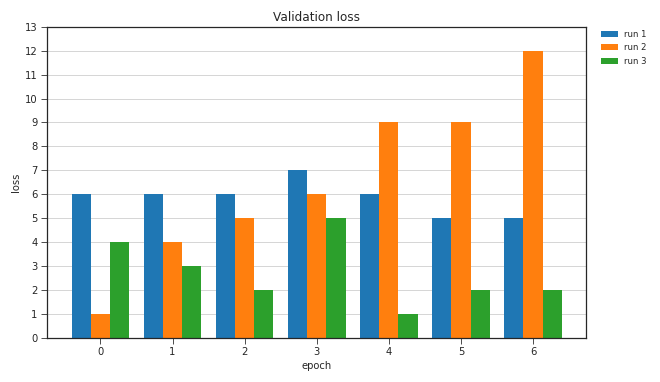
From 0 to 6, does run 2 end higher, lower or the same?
higher
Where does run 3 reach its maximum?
3
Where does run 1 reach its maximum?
3
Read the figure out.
Title: Validation loss
x-axis: epoch, ticks 0 1 2 3 4 5 6
y-axis: loss, ticks 0 1 2 3 4 5 6 7 8 9 10 11 12 13
Legend: run 1, run 2, run 3
Values:
run 1: 6 6 6 7 6 5 5
run 2: 1 4 5 6 9 9 12
run 3: 4 3 2 5 1 2 2
